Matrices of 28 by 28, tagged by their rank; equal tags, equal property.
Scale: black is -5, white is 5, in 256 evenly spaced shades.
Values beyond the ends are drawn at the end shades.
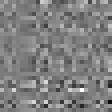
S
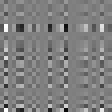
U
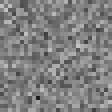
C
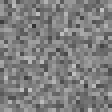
C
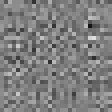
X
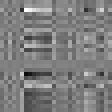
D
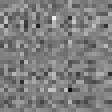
X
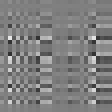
U
